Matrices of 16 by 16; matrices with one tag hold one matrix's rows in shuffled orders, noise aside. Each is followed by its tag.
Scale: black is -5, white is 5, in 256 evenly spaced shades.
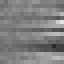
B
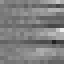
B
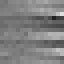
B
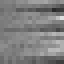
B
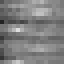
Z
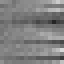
B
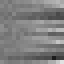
B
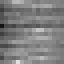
Z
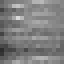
Z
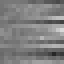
B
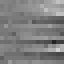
B
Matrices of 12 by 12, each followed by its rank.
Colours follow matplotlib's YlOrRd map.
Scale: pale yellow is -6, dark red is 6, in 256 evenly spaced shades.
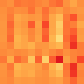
two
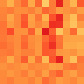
two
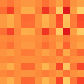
one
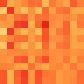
two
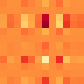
one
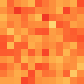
full rank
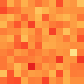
full rank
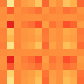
one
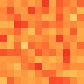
full rank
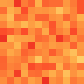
full rank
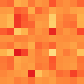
two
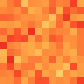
full rank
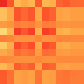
one
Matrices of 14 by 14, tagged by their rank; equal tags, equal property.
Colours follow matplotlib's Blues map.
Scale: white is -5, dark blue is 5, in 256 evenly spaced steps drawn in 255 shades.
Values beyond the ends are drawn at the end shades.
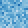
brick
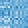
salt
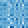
salt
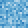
brick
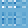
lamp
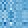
salt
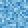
brick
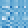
salt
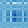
lamp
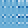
lamp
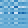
lamp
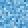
brick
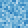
brick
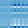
lamp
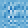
salt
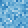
brick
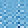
salt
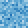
brick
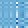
lamp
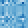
salt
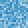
brick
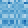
salt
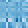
salt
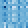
salt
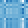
lamp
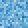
brick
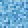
brick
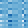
lamp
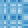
lamp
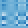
lamp
